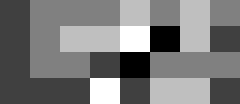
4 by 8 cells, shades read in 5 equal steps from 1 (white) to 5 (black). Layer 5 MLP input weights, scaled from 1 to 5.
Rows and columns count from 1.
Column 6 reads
3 5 3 2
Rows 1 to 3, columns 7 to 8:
2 3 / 2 4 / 3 3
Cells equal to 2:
7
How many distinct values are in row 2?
5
